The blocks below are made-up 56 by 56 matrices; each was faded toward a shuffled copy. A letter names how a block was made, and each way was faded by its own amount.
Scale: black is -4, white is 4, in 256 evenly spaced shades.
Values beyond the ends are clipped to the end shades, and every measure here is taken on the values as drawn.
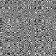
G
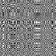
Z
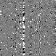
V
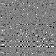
G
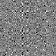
V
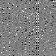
V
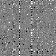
V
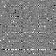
G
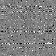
G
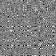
G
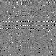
G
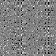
V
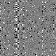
V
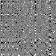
V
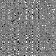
V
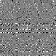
G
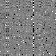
V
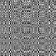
Z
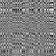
Z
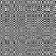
Z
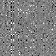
V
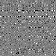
G
